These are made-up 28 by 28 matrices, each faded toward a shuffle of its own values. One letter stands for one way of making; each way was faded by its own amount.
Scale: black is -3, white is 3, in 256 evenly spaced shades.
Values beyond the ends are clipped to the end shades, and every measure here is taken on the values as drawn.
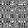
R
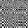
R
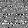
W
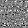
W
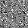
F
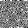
W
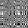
R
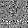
F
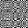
R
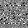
W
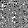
F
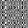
R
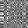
R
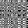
R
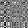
R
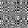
R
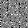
F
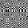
R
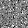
F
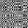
R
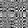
R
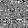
W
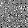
F
